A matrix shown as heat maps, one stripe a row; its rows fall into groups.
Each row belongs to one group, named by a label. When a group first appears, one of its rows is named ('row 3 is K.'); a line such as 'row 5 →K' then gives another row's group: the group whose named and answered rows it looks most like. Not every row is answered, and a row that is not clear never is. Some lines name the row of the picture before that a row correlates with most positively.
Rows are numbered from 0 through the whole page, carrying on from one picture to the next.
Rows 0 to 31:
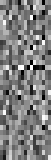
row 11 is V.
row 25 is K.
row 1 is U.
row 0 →V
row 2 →K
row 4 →V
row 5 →V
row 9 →U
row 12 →U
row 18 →K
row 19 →V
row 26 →U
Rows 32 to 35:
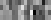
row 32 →V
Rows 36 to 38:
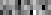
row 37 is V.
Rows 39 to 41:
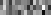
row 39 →U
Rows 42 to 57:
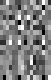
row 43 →V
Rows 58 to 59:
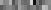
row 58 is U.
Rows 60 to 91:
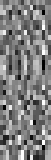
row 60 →U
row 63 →U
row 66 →V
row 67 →K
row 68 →U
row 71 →V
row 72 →V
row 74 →V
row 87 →K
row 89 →V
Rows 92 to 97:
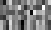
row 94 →U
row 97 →U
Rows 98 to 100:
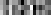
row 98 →U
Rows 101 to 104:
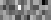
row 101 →K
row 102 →K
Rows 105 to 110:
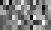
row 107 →V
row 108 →U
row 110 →U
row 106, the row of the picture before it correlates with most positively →101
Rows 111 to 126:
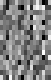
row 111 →K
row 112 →U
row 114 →U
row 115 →V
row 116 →U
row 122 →K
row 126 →U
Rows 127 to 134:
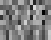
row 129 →K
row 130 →U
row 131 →V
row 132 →K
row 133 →K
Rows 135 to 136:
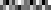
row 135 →K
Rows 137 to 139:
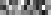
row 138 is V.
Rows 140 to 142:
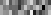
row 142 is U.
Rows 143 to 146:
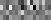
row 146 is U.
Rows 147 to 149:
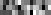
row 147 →K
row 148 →V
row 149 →U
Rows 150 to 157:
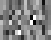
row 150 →V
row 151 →V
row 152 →K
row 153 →U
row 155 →V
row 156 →K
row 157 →U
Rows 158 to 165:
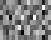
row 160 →K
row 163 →K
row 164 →U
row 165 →K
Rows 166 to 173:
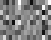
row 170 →K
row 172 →V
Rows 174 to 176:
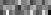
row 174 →K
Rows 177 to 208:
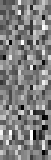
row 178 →U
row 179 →K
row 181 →U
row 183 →U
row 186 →U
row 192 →K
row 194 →U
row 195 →V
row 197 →V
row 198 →U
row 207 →K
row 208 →K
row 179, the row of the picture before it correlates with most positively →174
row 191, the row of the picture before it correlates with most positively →176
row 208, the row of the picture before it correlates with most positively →174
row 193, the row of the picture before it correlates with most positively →176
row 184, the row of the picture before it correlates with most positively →175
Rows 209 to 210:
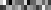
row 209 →V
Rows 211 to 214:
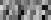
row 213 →U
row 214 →V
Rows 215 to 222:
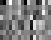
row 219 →U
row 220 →U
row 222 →U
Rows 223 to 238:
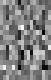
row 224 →U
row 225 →K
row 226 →K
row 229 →V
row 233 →U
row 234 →U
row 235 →V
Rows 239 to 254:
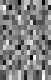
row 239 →V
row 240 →V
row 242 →K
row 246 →V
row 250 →U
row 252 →V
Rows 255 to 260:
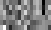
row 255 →V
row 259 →K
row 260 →V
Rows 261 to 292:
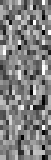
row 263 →V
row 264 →K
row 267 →V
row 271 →V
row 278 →U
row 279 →U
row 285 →K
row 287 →K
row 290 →V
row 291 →U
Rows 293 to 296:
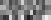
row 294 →V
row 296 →K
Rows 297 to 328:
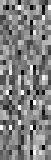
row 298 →K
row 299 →V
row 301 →U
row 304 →V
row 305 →K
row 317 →U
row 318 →K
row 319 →V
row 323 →U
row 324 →U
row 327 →U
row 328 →U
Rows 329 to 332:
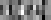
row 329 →V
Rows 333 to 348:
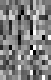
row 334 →U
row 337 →U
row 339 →U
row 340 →V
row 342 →U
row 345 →K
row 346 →K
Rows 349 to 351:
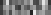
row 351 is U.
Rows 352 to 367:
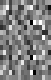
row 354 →V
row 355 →K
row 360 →K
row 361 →U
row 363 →U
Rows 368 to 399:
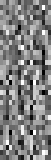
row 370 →K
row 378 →V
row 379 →V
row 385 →U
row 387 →U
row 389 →U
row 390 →U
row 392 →U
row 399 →U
